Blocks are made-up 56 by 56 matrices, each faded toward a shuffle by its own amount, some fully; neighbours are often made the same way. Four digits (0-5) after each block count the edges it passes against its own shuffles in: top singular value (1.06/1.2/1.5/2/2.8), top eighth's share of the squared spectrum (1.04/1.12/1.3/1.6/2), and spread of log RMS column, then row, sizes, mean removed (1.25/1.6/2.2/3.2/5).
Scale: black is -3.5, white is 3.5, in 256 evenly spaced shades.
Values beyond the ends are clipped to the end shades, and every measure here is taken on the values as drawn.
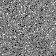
0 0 0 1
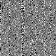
1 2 3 0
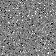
0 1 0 0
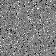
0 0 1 0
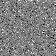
0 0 0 0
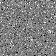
0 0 0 0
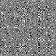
4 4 2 2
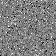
1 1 0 0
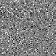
3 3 1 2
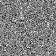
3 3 1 1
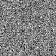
2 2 0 0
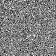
0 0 0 0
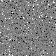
0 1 0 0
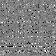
3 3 1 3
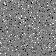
0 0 0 0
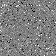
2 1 0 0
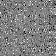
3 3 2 1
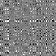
5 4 3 3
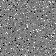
2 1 0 0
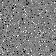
1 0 0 0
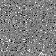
3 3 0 2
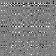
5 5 2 3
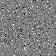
1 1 0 0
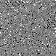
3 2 0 1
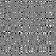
4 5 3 3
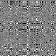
4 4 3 3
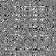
4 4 2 2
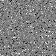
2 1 0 0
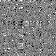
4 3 1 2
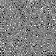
3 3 1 1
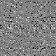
4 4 2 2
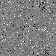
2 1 1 0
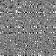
4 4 2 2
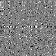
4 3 1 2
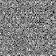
3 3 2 1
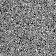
1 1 0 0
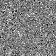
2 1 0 0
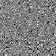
3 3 1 1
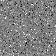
0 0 0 0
